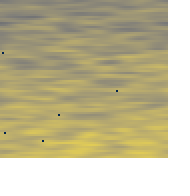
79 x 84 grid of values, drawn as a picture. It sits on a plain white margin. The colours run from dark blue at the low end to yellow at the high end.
Overall the values sit about 70% of the way up the scale. A few values lie far out on both sides of the bulk. Five lone cells stand out, each far lower than its neighbours. There is an overall slope up to the bottom. The grain runs across in streaks.
